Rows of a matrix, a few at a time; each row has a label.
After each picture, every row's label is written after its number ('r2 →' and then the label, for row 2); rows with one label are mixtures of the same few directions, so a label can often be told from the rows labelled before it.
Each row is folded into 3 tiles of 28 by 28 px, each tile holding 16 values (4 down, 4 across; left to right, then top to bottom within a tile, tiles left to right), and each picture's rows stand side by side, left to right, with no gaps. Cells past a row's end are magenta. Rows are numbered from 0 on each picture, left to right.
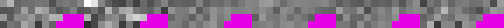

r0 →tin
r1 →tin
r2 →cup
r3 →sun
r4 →cup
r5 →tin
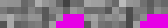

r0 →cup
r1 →cup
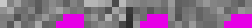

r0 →tin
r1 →cup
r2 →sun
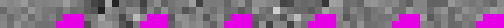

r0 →cup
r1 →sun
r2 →sun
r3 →tin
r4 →sun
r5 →sun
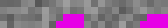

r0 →cup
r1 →tin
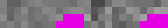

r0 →sun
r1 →sun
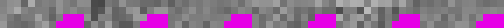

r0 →sun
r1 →sun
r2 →tin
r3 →cup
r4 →cup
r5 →cup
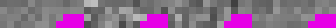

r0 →cup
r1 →tin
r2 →cup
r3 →sun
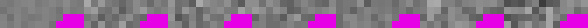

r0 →cup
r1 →tin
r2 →sun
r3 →tin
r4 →sun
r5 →sun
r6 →cup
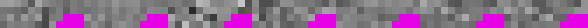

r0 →cup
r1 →cup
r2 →tin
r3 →sun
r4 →tin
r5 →tin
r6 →tin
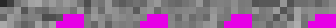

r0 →tin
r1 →sun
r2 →cup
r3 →cup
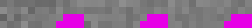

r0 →cup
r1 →cup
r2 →sun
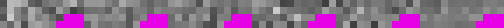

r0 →sun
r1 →cup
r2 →cup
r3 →tin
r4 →tin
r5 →sun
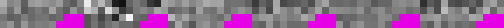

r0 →sun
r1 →tin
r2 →cup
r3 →sun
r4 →cup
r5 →sun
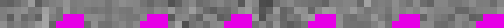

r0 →cup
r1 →cup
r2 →tin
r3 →sun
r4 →sun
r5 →tin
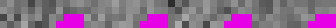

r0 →cup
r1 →cup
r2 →tin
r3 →sun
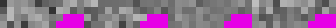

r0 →sun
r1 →tin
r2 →sun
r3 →sun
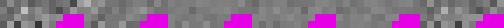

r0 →tin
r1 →tin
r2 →tin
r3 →sun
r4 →tin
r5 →tin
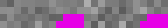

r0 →tin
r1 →tin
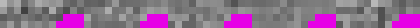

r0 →sun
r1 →sun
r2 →cup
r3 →cup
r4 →cup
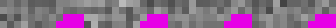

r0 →cup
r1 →cup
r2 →sun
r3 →sun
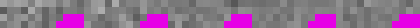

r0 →cup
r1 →sun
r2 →cup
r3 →cup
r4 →sun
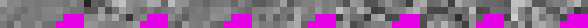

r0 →tin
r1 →tin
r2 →tin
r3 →cup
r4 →tin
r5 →sun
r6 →sun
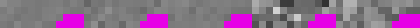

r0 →tin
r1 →tin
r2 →sun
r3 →tin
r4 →sun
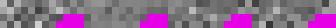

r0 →tin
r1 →sun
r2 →tin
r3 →tin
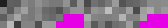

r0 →tin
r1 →sun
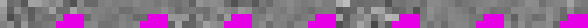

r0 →sun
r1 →tin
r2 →cup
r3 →tin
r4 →tin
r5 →sun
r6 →cup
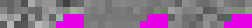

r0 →cup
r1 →sun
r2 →tin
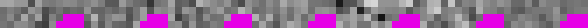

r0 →cup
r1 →cup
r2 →sun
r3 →cup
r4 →tin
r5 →sun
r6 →sun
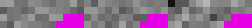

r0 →tin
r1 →tin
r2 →tin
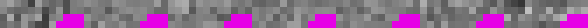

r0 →cup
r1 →tin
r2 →sun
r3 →cup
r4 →tin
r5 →sun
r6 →sun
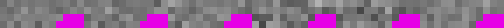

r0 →tin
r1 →tin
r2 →tin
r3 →cup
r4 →sun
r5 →cup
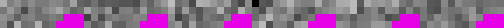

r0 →tin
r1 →cup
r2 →sun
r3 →tin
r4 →sun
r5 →sun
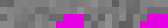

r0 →tin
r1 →cup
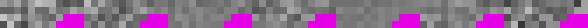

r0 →cup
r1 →tin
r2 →sun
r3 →tin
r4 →cup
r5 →cup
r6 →tin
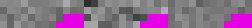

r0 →cup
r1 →tin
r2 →sun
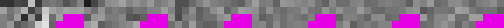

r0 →cup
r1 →tin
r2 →sun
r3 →sun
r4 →tin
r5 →tin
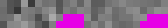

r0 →sun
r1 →sun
